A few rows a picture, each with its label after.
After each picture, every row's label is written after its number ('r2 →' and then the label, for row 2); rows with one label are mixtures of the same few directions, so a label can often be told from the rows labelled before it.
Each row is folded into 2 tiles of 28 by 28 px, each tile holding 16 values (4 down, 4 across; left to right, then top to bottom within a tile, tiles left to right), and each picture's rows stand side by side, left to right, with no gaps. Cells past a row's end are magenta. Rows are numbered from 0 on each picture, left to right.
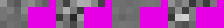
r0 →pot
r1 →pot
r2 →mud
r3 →mud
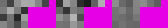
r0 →pot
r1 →pot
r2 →pot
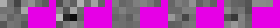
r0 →pot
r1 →mud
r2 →pot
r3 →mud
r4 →mud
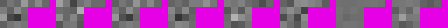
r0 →mud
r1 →pot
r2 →mud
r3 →mud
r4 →mud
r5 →pot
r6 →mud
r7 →mud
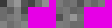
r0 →pot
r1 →mud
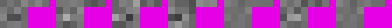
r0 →mud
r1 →mud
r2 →mud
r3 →mud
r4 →pot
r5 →mud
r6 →pot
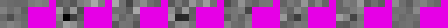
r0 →mud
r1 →mud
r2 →pot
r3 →mud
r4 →pot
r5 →mud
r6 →mud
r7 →pot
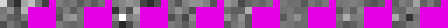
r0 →pot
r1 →mud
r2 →mud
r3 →pot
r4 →pot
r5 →mud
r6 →mud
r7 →mud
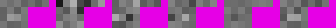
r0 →mud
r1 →pot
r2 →mud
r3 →mud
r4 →mud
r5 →mud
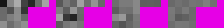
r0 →pot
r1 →mud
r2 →mud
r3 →mud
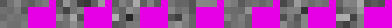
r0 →pot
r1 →pot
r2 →mud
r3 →mud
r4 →pot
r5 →pot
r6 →mud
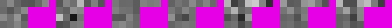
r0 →pot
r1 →mud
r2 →mud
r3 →mud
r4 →pot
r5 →pot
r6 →pot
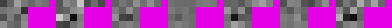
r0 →pot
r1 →mud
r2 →mud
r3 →mud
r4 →mud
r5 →pot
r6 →mud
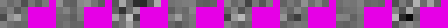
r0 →mud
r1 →pot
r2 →pot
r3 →mud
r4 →mud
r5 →mud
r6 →mud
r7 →mud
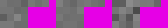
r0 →mud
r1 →pot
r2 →pot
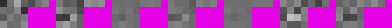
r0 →pot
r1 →mud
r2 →mud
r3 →mud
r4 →mud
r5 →mud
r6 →mud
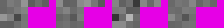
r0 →mud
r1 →pot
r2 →mud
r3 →mud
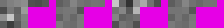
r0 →mud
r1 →pot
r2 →pot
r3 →pot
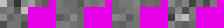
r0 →pot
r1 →mud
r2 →mud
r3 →mud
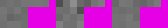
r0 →mud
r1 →pot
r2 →pot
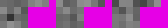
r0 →mud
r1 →pot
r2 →pot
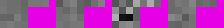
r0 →mud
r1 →pot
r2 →mud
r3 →mud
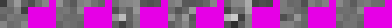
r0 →pot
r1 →pot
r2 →mud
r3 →pot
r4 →mud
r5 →mud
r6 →pot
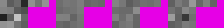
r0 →mud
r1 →mud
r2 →pot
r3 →mud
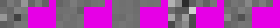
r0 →mud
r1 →pot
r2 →mud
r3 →pot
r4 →mud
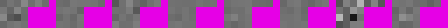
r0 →mud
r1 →pot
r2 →pot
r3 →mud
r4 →mud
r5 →pot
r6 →mud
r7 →mud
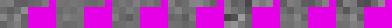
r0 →pot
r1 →mud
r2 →mud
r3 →pot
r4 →mud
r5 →pot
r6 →pot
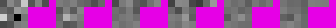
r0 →mud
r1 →mud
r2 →pot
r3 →pot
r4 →mud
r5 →mud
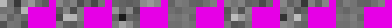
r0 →pot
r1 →mud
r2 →mud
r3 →pot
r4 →mud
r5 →mud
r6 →pot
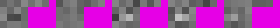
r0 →mud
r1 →pot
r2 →mud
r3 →mud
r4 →mud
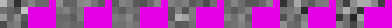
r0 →pot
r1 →pot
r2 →pot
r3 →mud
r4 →pot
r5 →pot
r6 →pot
